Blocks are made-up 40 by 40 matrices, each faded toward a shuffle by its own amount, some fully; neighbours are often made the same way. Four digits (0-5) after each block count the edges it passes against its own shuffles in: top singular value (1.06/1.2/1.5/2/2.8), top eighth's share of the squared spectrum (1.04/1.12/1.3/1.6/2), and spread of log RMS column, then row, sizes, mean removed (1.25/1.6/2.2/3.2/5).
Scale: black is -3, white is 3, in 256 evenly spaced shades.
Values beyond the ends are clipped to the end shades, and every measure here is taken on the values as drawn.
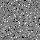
0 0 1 0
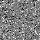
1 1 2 0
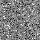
0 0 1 0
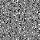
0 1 2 0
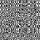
4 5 2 3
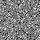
0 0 0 0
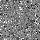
1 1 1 0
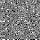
3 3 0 2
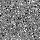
0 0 0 0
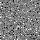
1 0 0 0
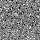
1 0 0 0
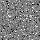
0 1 1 1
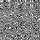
3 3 1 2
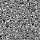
3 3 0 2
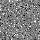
1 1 0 0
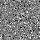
1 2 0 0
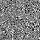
3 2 0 1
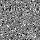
2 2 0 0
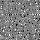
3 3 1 1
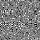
3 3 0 1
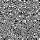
3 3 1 1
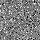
1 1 0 0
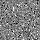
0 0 0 0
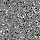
0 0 0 0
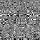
3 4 1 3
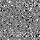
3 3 1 2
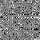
3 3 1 2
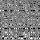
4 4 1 3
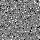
0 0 0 0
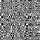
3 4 2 2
